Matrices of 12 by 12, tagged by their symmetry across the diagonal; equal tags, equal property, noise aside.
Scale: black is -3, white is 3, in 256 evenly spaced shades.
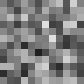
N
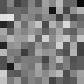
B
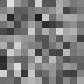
B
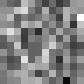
B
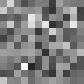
B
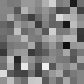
N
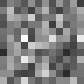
B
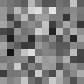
N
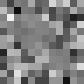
N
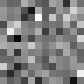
N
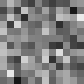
N
